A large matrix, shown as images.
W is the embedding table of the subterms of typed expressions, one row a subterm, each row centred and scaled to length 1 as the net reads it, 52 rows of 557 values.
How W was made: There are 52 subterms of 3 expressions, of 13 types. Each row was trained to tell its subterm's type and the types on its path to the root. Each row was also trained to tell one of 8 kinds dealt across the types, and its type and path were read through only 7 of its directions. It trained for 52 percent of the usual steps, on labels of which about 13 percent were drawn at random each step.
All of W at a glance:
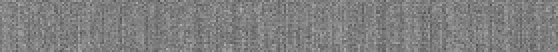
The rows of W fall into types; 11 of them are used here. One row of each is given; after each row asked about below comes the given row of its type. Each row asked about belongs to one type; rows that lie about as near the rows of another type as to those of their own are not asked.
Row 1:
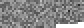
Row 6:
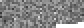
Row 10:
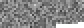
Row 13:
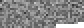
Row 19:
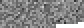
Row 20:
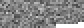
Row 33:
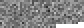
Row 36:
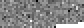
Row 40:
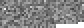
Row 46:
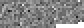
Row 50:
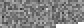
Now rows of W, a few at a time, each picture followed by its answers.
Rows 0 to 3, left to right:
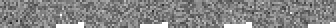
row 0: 19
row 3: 20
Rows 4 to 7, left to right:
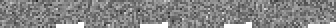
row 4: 33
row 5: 50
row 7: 20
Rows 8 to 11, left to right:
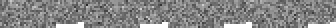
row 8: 1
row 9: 46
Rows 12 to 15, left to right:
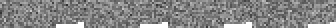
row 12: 6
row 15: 36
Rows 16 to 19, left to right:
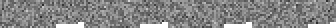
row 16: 20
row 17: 10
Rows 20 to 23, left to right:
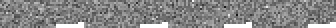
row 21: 1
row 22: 19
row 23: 13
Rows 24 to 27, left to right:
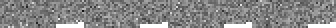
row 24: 40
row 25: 50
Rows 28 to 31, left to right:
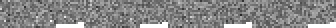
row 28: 13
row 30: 50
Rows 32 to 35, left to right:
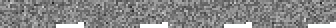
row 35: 50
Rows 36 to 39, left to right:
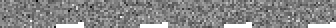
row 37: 20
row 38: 1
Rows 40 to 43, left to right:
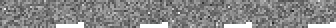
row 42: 40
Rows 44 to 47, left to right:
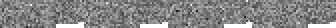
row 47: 1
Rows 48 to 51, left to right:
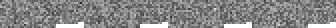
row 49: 13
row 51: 13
